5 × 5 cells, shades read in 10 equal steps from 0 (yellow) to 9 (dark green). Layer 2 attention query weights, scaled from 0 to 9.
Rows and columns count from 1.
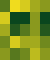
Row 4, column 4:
3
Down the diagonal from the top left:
6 9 6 3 4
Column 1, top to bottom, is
6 1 3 5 4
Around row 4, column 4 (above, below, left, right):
4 2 3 5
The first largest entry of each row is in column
1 2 2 1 2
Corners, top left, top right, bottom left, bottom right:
6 4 4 4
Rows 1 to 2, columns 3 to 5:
1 3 4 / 9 4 9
